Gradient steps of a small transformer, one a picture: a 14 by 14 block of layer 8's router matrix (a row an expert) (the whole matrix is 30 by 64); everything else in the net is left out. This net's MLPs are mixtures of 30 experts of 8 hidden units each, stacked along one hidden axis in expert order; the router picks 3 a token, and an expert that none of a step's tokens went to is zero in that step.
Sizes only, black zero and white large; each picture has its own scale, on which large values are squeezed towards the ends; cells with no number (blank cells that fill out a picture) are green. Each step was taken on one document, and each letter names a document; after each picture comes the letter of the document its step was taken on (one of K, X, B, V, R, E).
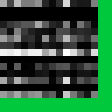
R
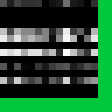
R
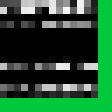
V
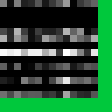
R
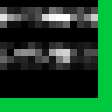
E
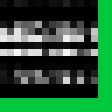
R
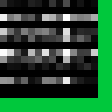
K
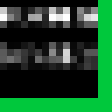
E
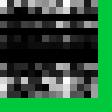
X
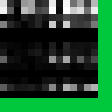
V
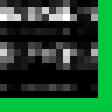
K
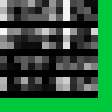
K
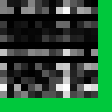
X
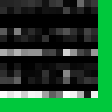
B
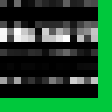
R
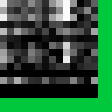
K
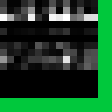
E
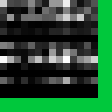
E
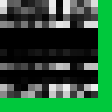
V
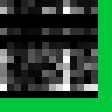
K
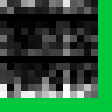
X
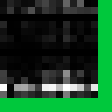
X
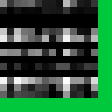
B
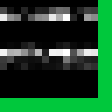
E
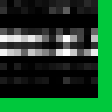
R
